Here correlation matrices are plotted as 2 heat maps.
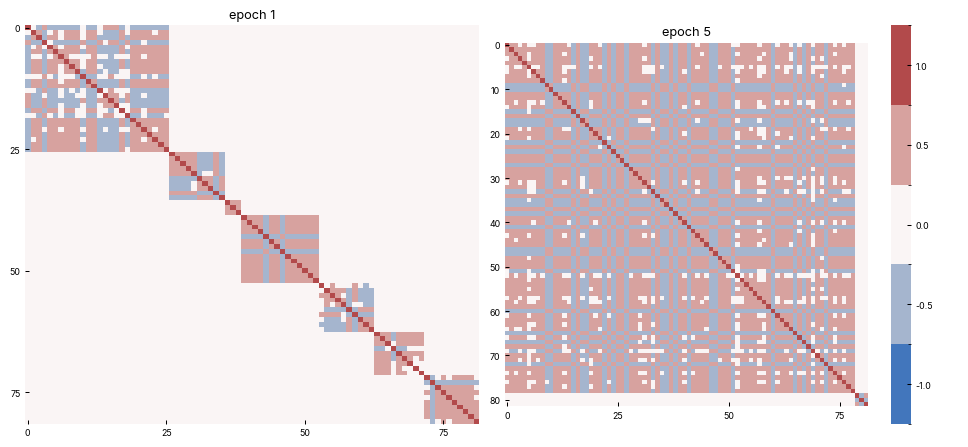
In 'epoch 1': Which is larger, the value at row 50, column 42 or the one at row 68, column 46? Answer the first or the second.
the first
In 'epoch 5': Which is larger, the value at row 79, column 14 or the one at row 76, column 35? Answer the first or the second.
the first
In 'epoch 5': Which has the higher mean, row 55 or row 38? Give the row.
55
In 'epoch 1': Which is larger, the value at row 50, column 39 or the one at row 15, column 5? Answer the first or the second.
the first
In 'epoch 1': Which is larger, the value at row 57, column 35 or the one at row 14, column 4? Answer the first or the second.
the first
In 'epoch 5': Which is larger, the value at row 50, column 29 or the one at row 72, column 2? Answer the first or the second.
the first
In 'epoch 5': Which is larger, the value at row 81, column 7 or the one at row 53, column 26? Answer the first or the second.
the second
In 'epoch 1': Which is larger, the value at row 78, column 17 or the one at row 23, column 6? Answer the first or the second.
the second
